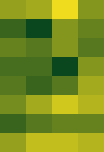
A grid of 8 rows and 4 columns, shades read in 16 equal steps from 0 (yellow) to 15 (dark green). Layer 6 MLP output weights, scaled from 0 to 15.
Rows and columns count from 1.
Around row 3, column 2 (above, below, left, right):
15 11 9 7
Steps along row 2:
up down up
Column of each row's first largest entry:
4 2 2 3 2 1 1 1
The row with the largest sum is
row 4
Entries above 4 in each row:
3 4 4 4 4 2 4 1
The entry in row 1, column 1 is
6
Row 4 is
11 11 15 7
